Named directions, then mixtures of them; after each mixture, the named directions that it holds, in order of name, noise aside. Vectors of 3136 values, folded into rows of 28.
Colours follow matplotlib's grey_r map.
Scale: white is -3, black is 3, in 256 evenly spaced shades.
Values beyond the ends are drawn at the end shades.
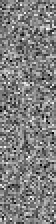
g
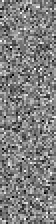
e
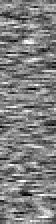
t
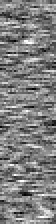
t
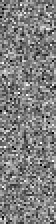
e, g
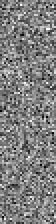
g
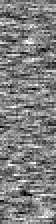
e, t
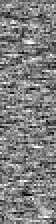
g, t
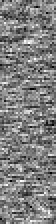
e, t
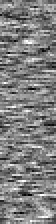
t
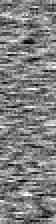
t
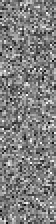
e, g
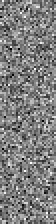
e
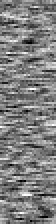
t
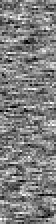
g, t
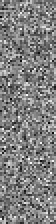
e, g
